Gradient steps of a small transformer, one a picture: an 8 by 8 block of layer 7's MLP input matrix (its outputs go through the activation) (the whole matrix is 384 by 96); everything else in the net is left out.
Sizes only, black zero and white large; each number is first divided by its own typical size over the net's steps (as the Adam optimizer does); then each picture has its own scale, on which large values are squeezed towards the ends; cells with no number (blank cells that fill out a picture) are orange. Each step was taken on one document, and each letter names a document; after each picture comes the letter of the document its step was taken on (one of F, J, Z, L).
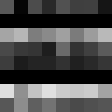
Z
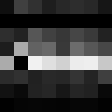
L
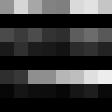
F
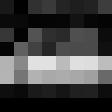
L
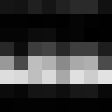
L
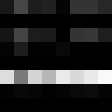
F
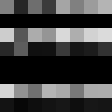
Z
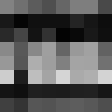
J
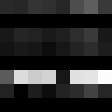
F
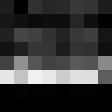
L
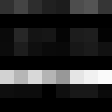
F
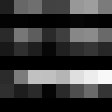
F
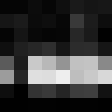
L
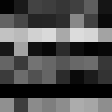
J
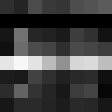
L
